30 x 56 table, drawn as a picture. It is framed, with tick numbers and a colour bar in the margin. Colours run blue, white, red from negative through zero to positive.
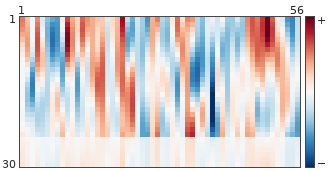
Grain: streaks running down. Slope: none. Histogram: bell-shaped. Seam: horizontal, 80% of the way down, the bottom part calmer.
